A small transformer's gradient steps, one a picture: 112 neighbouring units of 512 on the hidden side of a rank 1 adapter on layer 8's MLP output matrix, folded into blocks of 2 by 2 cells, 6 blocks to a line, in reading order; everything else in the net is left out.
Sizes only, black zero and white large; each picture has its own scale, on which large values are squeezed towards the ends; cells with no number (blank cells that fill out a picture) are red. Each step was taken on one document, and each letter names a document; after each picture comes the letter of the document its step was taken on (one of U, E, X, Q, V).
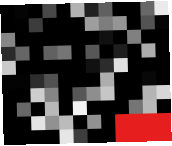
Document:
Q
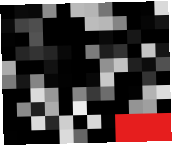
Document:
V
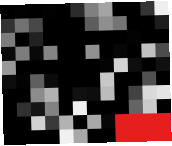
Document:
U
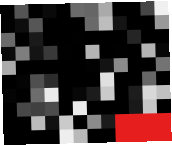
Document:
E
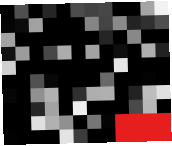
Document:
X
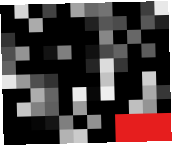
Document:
Q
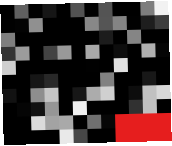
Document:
X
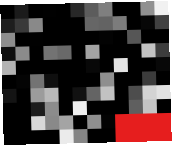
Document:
E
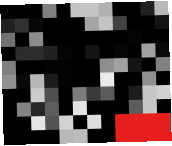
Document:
U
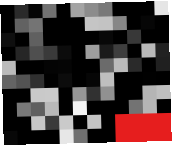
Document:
V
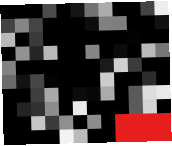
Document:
U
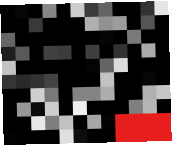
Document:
Q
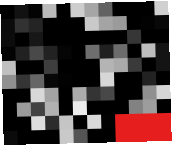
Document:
V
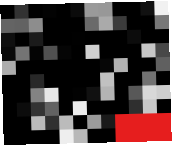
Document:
E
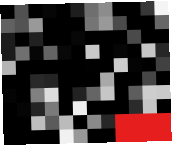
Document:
E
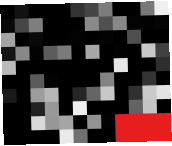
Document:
E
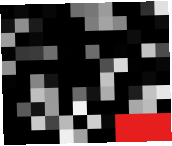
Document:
U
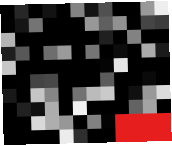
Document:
X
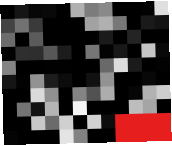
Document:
V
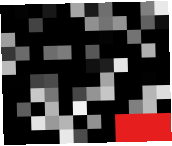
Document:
Q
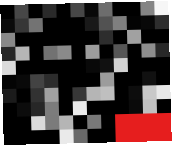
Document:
X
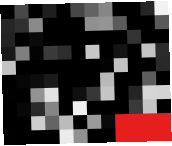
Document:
E
